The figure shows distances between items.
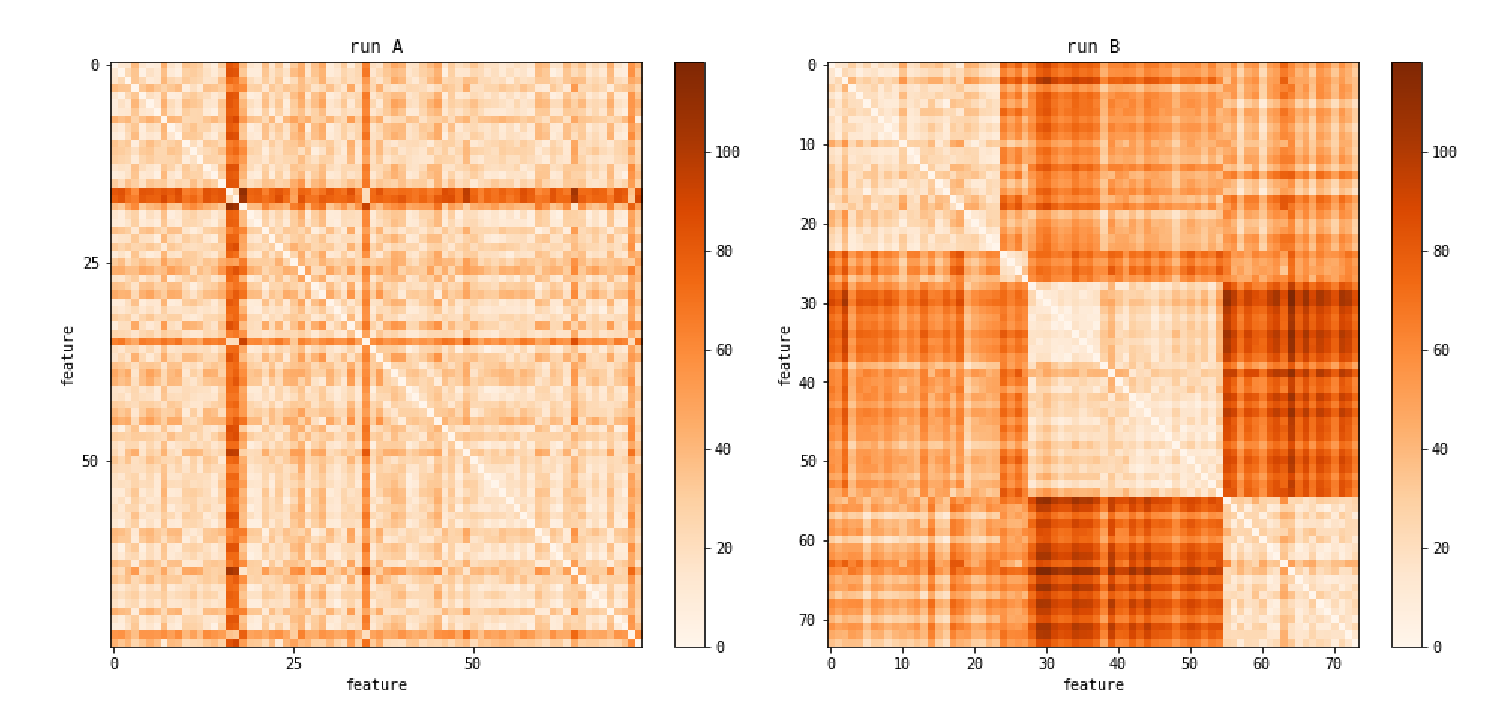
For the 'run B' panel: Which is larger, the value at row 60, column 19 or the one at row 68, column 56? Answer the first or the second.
the first
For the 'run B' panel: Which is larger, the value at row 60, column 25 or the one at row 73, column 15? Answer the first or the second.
the first
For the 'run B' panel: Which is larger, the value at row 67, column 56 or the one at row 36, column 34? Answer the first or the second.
the first
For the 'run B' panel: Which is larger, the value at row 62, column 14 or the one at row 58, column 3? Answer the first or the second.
the first
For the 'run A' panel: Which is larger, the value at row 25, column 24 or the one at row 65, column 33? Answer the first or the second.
the second
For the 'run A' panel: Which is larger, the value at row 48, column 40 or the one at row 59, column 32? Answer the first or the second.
the first
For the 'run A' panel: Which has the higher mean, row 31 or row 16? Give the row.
16
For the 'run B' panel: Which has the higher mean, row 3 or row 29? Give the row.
29
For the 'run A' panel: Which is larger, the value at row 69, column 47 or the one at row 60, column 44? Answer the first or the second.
the first
